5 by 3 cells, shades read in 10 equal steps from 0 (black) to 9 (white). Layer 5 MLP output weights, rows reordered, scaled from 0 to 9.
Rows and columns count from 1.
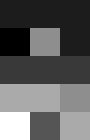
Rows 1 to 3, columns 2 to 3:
1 1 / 5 1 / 2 2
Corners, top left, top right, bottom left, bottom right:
1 1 9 6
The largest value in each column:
9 6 6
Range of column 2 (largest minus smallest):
5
